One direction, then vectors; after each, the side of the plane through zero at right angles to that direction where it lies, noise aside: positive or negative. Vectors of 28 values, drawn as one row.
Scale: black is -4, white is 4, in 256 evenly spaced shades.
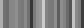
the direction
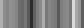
positive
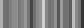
positive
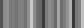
negative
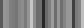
negative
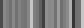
negative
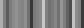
positive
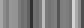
positive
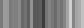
negative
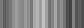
positive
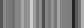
negative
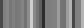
negative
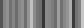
negative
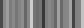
negative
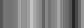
negative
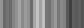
positive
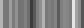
positive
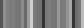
negative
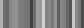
positive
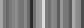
positive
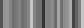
negative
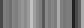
negative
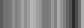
negative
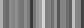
positive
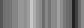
negative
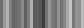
negative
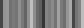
negative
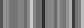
negative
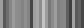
positive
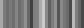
positive
